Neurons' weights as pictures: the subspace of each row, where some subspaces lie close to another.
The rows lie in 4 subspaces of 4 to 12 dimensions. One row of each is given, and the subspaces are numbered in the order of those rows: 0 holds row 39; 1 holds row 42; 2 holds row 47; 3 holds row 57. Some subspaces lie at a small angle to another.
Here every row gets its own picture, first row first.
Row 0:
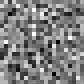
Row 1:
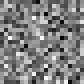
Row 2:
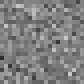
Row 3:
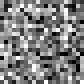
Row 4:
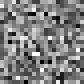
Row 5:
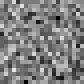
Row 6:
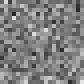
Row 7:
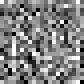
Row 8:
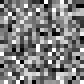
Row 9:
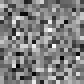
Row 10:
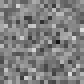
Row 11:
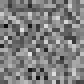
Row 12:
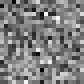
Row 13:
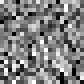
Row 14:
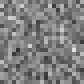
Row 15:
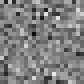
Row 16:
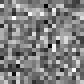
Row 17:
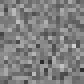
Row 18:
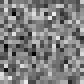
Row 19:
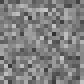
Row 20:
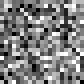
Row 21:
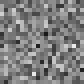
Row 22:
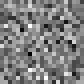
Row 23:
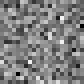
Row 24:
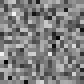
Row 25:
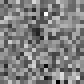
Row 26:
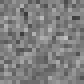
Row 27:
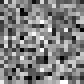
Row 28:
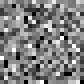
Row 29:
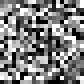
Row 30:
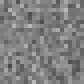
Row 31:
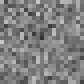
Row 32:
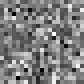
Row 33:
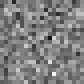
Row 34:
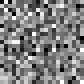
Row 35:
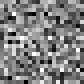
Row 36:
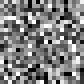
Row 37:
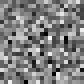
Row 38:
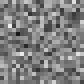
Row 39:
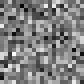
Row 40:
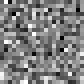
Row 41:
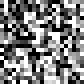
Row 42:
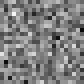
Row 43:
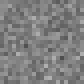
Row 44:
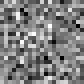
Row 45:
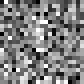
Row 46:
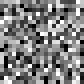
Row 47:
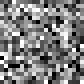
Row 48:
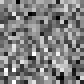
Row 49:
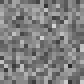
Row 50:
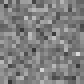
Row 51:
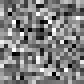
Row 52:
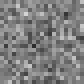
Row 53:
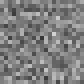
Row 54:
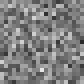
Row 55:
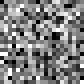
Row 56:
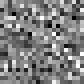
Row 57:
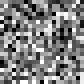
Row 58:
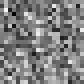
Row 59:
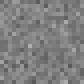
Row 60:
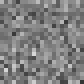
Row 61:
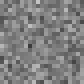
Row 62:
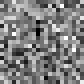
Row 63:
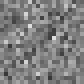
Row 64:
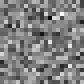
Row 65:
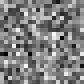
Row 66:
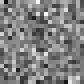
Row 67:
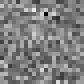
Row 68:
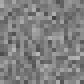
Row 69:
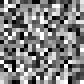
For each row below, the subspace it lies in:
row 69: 0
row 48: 2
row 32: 3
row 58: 1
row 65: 0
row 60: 2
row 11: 0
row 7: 0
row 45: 1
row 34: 3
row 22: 0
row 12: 1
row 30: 2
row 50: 3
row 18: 1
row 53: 0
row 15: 3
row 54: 0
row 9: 3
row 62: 1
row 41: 1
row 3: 2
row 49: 2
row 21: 0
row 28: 2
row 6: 3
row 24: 1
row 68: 1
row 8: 3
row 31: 3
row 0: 3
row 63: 3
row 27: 3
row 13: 2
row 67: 1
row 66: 1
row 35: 1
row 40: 3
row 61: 2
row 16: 3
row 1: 0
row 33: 3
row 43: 0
